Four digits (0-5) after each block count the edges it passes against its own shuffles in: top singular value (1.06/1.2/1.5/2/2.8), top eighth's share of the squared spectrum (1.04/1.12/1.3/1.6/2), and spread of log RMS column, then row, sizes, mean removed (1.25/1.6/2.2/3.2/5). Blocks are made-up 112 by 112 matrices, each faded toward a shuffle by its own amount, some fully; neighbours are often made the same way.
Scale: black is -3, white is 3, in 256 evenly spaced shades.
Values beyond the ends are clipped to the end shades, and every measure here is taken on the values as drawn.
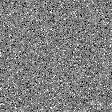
1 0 0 0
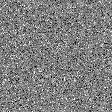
1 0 0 0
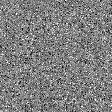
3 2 0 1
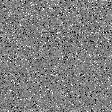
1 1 0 2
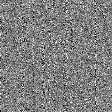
1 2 3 0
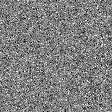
0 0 1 0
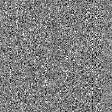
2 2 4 0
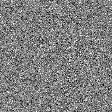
0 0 2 0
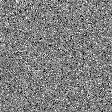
0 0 0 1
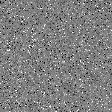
1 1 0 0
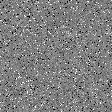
0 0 0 0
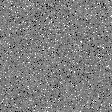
0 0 0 0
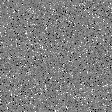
1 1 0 0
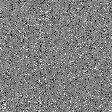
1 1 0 1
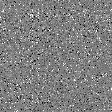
2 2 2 1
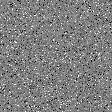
0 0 0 0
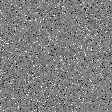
0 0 0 0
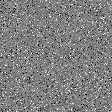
1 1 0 1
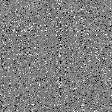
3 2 2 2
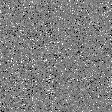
1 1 1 1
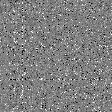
2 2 2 2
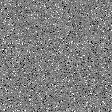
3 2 0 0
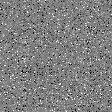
3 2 0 0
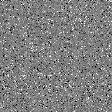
3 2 1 1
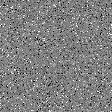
3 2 1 1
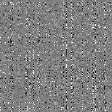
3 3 4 3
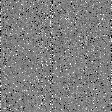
2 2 2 0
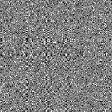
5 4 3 2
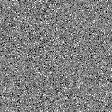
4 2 1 1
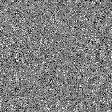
3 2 1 1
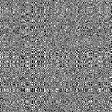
5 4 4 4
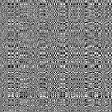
5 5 4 4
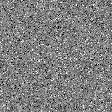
3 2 0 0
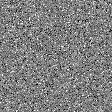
1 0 0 0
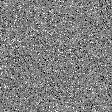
2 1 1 0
